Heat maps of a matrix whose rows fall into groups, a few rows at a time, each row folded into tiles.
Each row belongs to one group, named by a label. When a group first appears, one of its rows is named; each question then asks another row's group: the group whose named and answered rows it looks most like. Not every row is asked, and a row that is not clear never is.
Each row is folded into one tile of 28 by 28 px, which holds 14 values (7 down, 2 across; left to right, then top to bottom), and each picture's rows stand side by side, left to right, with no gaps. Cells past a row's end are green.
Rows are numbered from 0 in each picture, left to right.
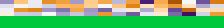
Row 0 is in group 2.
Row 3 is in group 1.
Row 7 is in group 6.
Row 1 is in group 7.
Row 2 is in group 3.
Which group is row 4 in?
2
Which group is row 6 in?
3
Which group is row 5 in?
2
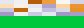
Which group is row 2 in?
3
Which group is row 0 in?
3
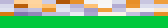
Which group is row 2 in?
1
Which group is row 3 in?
3
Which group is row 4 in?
2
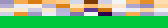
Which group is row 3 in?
3
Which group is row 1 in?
1
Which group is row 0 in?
6
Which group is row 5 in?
1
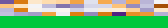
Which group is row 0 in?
2
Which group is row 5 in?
2
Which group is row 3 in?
6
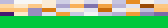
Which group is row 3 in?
2
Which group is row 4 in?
6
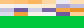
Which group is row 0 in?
1
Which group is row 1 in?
1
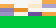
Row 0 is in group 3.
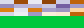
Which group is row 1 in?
7
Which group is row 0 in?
7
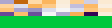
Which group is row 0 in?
7
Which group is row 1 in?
1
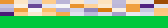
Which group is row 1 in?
6
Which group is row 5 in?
6
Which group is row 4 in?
2
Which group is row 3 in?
3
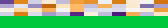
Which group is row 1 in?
2
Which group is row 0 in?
6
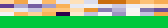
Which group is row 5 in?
1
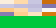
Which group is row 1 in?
6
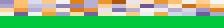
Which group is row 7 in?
3
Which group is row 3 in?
7
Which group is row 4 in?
1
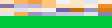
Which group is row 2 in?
3
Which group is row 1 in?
1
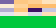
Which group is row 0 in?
2
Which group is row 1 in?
1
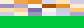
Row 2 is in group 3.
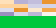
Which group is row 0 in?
3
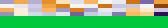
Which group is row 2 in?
3
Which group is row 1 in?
2
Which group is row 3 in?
1
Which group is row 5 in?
2
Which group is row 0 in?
7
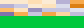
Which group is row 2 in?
2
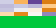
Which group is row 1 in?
2
